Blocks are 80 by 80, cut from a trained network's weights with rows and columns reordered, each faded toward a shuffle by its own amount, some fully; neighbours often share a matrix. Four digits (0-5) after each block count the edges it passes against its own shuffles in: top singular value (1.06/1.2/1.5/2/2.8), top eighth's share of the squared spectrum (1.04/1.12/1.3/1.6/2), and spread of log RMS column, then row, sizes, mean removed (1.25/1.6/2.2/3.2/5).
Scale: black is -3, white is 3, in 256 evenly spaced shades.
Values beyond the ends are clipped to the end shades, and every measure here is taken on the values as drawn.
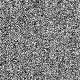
2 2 0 0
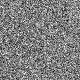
0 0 0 0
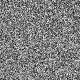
0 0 0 0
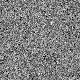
0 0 0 0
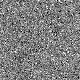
0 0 0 0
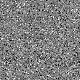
2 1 0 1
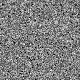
1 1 0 0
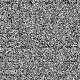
2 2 0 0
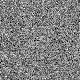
1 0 0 0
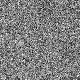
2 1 0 0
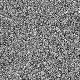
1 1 0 0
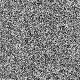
1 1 0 0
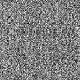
3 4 1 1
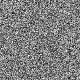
0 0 0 0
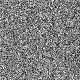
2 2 0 0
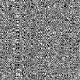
4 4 2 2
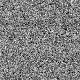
1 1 0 0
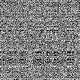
4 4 1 2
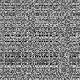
4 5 2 3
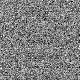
2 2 0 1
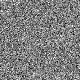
2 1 0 0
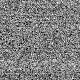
2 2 0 0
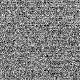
3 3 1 1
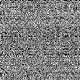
4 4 1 2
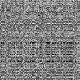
4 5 2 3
